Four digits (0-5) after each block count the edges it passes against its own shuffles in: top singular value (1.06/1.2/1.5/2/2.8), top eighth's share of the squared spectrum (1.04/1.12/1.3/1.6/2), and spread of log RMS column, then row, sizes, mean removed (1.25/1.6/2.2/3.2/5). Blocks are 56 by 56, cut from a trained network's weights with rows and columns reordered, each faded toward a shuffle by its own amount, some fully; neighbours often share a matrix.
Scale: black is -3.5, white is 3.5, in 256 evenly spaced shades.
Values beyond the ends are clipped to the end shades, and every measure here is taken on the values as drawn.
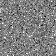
0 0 0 0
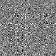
3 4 2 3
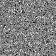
0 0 0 0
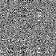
3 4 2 2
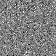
0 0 0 0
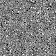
0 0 0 0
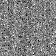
1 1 0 0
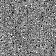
1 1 0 0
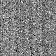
2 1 0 0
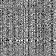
4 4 2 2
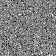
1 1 0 0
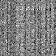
4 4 1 2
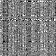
4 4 1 3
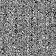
2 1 0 1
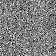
1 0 0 0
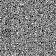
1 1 0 0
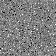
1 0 0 0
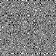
3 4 1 2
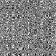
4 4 2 2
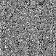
2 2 1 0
